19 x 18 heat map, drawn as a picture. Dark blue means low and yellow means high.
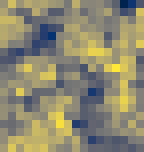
Stripes: none. Grain: blotchy. Odd rows or columns: none. Slope: none. Seam: none.
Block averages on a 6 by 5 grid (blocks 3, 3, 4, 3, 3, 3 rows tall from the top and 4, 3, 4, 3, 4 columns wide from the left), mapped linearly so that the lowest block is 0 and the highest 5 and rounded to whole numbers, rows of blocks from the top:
4 3 3 3 2 / 4 0 4 3 4 / 2 4 3 4 4 / 3 3 3 1 4 / 3 4 3 2 4 / 4 5 4 1 2
